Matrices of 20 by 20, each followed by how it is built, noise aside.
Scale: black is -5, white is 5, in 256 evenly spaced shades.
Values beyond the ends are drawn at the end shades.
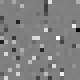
sparse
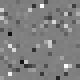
sparse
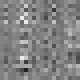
low rank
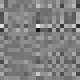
low rank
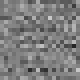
low rank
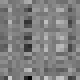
low rank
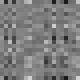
low rank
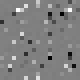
sparse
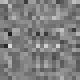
low rank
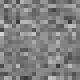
low rank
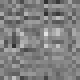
low rank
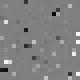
sparse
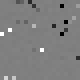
sparse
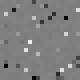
sparse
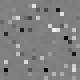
sparse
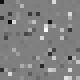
sparse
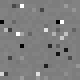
sparse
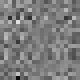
low rank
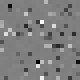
sparse
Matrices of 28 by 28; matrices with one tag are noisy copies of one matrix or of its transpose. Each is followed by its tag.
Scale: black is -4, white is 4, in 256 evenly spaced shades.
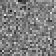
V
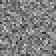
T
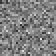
T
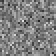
T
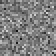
T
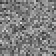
T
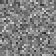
T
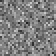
T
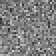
V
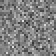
T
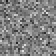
T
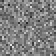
T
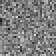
V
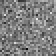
V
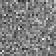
V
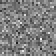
T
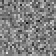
T
